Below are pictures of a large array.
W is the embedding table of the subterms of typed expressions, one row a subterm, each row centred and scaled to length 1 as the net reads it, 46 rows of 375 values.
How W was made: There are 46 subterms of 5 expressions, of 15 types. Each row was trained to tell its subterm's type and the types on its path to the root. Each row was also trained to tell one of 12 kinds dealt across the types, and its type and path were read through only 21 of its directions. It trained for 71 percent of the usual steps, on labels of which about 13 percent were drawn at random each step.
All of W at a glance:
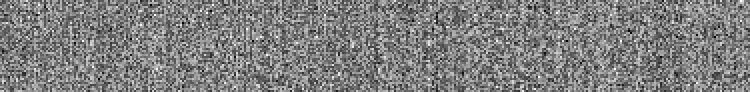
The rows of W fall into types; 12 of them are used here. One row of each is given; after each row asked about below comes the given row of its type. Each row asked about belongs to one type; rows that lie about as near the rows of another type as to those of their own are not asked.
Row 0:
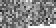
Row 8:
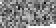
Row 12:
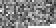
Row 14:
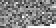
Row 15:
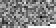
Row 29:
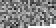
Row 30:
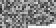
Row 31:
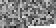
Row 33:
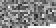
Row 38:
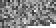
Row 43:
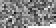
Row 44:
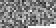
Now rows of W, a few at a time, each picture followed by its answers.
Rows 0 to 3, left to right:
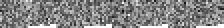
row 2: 44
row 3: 31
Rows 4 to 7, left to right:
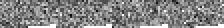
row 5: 43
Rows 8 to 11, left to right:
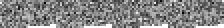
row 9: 30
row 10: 43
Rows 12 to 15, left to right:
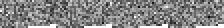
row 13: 44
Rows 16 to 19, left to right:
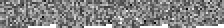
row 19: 8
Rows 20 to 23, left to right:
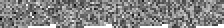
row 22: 15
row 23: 29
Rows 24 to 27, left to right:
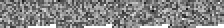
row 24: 44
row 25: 29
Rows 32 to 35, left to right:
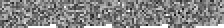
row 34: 8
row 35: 43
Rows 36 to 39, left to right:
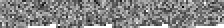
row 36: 30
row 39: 30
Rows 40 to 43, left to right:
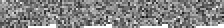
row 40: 29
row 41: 38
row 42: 15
